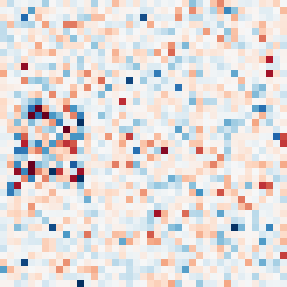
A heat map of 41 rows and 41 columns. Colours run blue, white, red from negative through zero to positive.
On average the colour sits 50% of the way up the scale. Values change most from cell to cell in the middle left. The grain is fine, like static. An odd patch, rougher than its surroundings, sits in the middle left. The distribution is heavy-tailed on both sides.
